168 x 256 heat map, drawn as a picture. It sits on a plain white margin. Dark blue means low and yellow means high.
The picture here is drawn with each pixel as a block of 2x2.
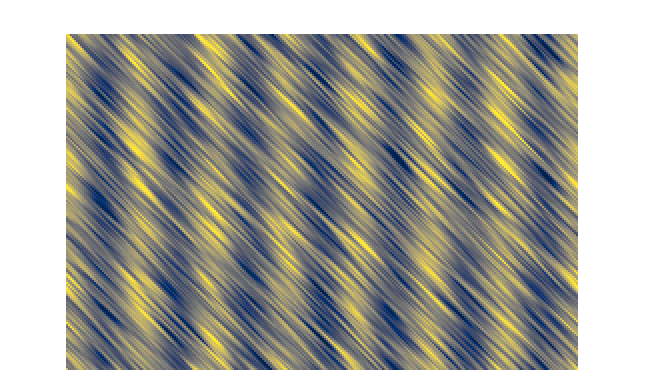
No overall slope runs across the table. Stripes running up and down repeat 7 times from left to right. Streaks slant down to the right. Overall the values sit about 50% of the way up the scale. No row or column stands out.
